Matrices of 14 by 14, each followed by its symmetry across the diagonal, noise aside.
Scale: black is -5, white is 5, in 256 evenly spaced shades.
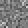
symmetric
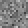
symmetric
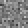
antisymmetric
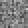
antisymmetric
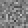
antisymmetric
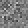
symmetric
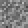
symmetric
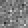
symmetric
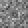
symmetric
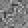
symmetric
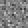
antisymmetric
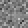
symmetric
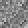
symmetric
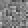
antisymmetric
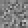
antisymmetric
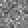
symmetric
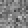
antisymmetric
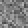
antisymmetric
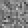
antisymmetric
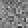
antisymmetric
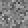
antisymmetric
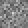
symmetric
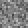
antisymmetric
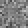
antisymmetric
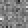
antisymmetric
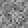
symmetric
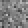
antisymmetric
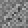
symmetric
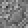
symmetric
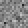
symmetric
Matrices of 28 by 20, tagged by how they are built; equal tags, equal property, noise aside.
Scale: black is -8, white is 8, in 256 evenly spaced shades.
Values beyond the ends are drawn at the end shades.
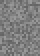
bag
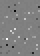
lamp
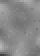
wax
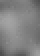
wax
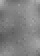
wax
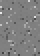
lamp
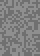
bag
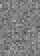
bag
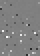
lamp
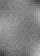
wax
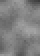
wax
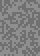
bag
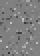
lamp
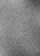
wax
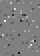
lamp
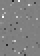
lamp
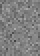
bag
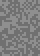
bag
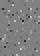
lamp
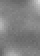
wax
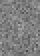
bag
